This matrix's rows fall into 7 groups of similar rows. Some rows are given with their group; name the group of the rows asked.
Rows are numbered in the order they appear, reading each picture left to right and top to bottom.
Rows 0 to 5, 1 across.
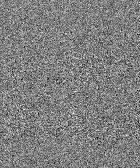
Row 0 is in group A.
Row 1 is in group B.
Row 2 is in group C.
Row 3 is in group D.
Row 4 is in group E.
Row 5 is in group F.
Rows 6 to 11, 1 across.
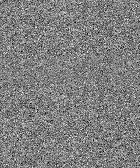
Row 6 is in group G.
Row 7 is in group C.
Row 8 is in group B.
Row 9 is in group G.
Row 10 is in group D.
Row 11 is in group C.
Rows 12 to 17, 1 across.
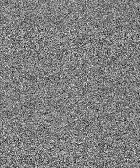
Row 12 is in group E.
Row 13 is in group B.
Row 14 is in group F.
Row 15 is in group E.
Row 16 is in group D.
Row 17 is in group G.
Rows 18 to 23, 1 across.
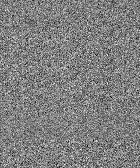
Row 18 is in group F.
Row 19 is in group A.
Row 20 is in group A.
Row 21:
B
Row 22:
E
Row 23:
C
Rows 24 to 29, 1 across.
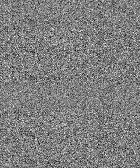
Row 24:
F
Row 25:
G
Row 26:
F
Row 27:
A
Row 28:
G
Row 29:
F
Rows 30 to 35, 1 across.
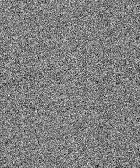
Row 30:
B
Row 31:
A
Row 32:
E
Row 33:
G
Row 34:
B
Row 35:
E
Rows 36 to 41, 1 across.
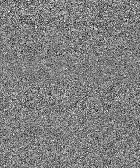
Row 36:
G
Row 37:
C
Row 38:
D
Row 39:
A
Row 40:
E
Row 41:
A
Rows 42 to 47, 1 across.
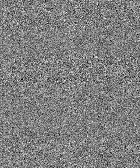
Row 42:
D
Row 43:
B
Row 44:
C
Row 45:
B
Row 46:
F
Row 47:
B
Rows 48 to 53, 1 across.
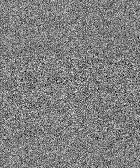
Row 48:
A
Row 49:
E
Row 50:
C
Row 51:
D
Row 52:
E
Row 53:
A
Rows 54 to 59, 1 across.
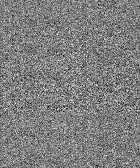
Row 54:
F
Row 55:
C
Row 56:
E
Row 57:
C
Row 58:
G
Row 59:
E
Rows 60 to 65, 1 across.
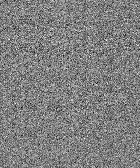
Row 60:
G
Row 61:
G
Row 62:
A
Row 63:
C
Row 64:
C
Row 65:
A
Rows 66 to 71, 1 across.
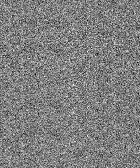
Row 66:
F
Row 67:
E
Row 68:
B
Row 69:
E
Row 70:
E
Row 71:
B
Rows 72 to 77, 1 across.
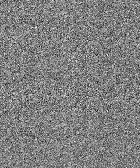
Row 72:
G
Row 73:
A
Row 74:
E
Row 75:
A
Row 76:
G
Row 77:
B
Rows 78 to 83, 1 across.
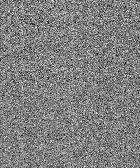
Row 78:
G
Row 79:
E
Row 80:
G
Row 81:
B
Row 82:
C
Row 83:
B
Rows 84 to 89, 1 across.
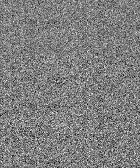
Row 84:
F
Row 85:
E
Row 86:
C
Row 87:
F
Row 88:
G
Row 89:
F
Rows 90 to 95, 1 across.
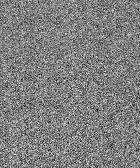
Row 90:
E
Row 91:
B
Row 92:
C
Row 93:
E
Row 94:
A
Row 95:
A
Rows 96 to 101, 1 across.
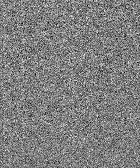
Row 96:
C
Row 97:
D
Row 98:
B
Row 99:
C
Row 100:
D
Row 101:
F
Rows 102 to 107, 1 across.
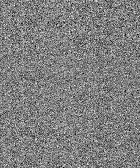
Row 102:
C
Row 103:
B
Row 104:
G
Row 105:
B
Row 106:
G
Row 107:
C
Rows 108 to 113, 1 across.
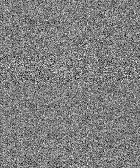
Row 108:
F
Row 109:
B
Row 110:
G
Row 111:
F
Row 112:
C
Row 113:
C
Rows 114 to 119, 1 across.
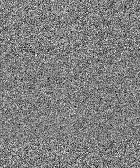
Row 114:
A
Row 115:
G
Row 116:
C
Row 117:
D
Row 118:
B
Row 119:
A
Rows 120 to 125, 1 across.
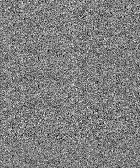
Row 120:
B
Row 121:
C
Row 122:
E
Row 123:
E
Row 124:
C
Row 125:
F
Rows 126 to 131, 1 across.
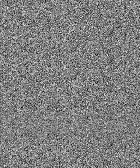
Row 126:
D
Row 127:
A
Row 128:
A
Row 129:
C
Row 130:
C
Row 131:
A
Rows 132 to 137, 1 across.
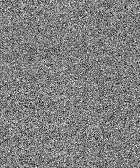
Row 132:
B
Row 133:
F
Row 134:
D
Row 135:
G
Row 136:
A
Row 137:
G
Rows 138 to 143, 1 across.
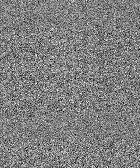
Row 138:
E
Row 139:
G
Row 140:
G
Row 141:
C
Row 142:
D
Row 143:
A
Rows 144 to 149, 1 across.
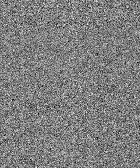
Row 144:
C
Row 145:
E
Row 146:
B
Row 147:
F
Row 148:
E
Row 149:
G
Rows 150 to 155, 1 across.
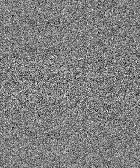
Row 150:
F
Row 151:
F
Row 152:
G
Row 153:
A
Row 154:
F
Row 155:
A
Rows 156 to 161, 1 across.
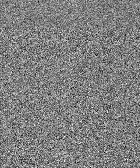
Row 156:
E
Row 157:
A
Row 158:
B
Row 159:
A
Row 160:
C
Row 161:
G
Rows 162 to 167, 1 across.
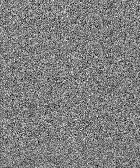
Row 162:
A
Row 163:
A
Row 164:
C
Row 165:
F
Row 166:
D
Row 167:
E
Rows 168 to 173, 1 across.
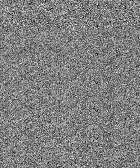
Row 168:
D
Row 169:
E
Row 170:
A
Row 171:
A
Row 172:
A
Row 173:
C
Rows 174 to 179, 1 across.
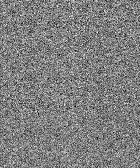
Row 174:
C
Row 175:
D
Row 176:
C
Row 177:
G
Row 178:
E
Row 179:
A
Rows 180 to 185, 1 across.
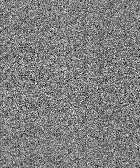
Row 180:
A
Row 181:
G
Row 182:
G
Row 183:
D
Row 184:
E
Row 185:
E
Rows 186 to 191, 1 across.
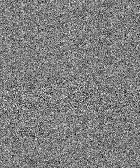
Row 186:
B
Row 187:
B
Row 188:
C
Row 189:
D
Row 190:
G
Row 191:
F
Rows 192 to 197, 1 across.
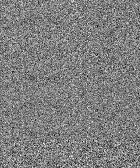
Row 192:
E
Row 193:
A
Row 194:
F
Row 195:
E
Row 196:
F
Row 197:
C
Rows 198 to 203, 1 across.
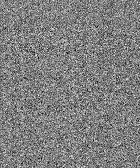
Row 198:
A
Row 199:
G
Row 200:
E
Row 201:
C
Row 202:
B
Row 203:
C
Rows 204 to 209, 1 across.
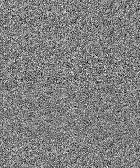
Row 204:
A
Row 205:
A
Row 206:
C
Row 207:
D
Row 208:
D
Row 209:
A
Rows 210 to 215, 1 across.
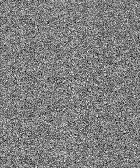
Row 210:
G
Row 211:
E
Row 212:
C
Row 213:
C
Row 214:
D
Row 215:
G
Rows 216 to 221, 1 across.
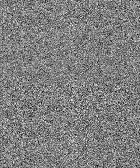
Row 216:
D
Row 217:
B
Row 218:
D
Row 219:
C
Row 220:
D
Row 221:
E
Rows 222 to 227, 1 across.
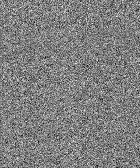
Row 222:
A
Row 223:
E
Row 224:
D
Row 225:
B
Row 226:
C
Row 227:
E
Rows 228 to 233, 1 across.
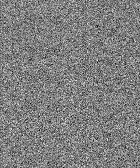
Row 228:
E
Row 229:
F
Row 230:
D
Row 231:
C
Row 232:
A
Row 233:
C
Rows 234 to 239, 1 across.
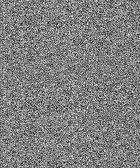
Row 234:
C
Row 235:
B
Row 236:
D
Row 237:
C
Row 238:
E
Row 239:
C
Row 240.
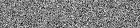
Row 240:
C
